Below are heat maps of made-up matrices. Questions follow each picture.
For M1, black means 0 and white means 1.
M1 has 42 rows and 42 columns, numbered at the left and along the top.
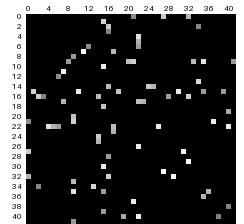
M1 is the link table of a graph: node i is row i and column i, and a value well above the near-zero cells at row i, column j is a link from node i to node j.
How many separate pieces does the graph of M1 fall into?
2
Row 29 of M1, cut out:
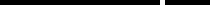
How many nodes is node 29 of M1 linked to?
1
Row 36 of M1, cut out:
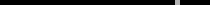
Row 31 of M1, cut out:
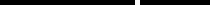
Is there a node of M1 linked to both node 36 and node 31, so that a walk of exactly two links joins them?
no
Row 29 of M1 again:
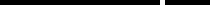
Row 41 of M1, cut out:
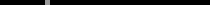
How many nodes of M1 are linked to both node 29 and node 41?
0
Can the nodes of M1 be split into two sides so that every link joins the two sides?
yes
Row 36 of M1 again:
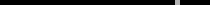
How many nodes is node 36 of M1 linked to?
1
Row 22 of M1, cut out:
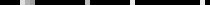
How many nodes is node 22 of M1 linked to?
6
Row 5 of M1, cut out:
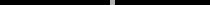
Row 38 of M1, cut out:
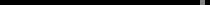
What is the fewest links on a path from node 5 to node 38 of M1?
3
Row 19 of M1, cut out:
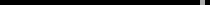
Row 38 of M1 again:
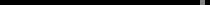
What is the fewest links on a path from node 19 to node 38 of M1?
2
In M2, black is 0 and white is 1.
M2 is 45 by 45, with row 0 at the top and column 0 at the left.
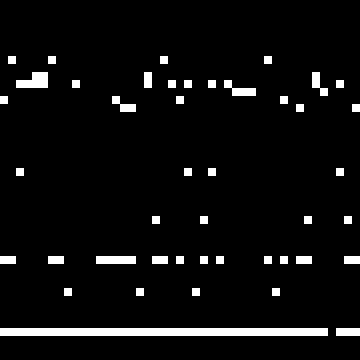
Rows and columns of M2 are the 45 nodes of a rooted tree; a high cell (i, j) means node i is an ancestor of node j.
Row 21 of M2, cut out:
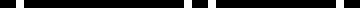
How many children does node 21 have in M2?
4
